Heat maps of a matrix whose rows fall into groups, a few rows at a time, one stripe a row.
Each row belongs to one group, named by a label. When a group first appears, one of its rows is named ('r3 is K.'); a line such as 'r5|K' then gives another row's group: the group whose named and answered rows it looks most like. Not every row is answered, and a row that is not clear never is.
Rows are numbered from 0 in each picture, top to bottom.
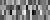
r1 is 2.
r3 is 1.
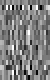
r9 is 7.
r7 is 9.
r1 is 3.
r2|2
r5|7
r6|9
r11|2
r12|3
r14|7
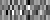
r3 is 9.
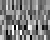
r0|3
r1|3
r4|2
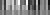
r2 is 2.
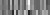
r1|9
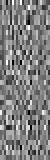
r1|7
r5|9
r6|3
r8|1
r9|3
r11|1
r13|9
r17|1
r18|9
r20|1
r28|2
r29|3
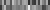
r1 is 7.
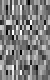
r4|1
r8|2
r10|3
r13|7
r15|7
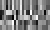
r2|1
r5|7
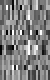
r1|3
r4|1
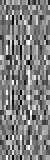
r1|2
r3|3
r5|9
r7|1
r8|9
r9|3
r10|3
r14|9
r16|7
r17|9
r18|3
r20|3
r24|7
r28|1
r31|3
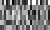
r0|2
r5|1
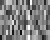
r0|1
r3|9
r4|7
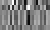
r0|7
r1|9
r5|3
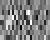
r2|9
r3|7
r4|1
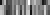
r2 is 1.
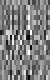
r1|9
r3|9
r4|2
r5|9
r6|1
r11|3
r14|2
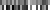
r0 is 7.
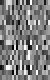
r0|1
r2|9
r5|1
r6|3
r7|7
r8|1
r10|7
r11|9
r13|1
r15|7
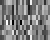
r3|2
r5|1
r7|1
